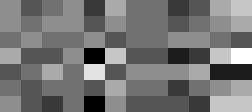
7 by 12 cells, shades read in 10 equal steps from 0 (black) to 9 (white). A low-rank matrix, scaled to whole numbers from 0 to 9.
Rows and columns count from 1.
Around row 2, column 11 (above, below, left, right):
6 4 4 6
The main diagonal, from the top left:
5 4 4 5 8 6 3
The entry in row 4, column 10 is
2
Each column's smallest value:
3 3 2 4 0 3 3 3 1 2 1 1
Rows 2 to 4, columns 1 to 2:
5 4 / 4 5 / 6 3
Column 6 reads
6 5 3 7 3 6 5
